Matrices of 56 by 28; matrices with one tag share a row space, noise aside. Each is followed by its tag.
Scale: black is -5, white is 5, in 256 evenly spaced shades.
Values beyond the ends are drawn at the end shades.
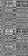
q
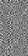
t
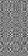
t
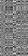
q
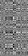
q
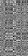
q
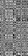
q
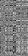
q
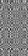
t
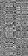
q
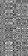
q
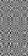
t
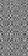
t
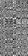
q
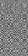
t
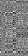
q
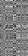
q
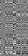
q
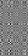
t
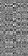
q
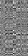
q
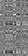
q
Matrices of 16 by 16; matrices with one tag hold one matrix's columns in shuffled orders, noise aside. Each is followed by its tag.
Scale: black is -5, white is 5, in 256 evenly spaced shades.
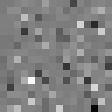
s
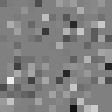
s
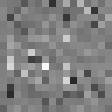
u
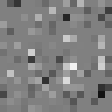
u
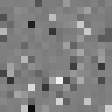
s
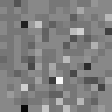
s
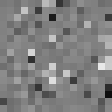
u
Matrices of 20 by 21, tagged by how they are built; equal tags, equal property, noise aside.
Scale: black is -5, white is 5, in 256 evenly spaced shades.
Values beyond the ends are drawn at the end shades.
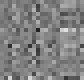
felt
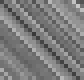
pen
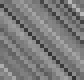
pen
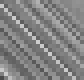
pen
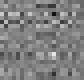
felt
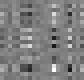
felt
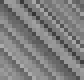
pen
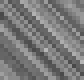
pen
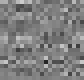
felt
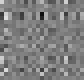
felt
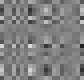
felt
